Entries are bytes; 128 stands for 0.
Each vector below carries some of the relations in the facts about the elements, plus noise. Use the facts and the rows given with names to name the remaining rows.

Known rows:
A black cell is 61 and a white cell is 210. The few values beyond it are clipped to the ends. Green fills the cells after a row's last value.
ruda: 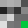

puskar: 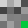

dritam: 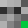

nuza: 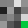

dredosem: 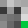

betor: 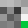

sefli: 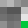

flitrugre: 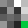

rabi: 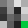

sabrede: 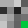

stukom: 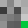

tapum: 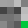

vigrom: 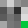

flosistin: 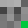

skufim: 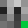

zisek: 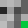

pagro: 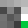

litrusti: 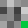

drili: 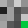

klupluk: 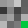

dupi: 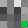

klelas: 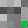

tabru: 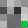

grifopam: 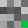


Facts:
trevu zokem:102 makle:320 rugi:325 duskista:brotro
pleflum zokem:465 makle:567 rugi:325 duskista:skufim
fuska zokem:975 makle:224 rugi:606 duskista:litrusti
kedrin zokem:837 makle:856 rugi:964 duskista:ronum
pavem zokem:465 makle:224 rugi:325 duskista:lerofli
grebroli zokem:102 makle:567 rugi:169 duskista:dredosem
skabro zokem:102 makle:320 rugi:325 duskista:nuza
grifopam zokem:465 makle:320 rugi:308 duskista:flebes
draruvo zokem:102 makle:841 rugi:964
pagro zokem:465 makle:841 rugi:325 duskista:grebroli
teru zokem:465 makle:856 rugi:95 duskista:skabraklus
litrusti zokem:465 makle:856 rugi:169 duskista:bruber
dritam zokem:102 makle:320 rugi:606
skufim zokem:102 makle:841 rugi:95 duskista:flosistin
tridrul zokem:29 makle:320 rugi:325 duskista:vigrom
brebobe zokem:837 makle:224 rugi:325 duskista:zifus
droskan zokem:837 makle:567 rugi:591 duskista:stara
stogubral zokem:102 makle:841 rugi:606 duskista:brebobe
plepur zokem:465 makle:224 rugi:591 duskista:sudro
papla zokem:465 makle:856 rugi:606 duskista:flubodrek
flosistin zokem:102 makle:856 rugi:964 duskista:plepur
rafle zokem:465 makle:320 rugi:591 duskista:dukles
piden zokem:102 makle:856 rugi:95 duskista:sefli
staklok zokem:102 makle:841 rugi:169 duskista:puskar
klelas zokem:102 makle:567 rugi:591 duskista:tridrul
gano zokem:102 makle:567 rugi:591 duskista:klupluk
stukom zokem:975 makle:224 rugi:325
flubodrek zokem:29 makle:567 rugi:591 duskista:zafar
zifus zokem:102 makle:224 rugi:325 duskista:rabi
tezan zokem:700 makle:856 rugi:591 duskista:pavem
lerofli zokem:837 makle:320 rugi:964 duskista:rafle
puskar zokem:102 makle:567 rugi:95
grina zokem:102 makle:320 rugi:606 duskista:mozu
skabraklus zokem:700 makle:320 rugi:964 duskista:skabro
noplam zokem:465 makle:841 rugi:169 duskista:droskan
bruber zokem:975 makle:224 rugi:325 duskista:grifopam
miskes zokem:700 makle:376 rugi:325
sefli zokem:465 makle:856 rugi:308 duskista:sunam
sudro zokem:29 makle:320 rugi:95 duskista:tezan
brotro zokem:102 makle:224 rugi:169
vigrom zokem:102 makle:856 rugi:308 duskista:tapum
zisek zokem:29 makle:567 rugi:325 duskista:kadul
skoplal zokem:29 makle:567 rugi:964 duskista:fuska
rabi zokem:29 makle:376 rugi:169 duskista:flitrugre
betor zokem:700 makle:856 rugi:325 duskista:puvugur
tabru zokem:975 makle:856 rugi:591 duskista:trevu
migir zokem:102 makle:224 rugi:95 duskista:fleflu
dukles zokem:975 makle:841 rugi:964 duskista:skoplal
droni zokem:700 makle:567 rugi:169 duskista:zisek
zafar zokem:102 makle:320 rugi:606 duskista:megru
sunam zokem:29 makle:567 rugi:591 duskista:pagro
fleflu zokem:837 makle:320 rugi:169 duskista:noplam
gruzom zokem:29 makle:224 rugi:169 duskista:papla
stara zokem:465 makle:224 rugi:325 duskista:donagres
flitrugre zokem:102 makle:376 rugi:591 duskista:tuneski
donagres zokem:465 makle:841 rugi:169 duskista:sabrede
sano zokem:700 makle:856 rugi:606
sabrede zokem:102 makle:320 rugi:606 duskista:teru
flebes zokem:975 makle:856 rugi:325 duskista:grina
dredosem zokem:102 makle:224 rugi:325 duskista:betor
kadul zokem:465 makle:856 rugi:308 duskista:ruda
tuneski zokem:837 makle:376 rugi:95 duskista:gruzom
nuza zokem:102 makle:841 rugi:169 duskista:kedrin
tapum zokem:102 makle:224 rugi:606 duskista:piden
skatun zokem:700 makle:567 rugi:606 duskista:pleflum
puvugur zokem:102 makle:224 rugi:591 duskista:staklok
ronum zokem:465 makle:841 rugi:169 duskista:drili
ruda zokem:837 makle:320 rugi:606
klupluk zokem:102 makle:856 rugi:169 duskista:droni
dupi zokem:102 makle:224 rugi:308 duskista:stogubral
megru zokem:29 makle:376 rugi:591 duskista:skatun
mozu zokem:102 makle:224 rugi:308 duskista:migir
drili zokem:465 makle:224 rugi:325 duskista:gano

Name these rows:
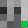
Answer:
dukles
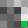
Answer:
staklok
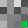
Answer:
flubodrek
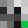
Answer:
tuneski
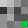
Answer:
pleflum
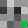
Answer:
tezan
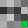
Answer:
lerofli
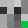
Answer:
teru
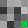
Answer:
plepur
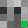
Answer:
brotro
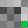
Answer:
piden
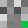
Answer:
droskan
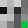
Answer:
skabro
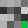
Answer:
rafle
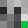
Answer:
draruvo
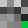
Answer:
zafar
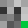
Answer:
mozu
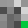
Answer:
puvugur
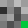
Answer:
pavem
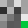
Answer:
stara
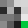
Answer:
miskes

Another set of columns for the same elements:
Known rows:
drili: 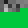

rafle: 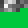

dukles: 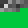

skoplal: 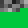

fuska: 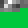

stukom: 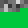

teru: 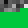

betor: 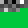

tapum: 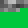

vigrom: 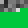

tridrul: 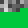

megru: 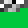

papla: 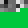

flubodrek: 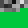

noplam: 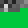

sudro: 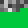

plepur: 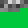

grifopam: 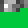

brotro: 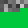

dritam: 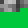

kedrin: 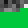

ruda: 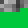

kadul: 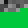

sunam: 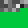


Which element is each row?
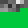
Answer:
brebobe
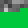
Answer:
dredosem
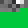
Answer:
gruzom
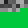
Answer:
flosistin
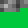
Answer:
mozu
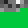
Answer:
skufim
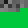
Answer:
draruvo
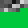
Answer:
zisek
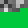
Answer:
pagro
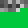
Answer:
stogubral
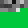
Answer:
skatun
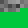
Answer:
dupi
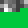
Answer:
fleflu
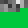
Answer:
zifus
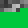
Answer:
puskar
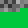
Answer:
staklok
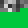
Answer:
lerofli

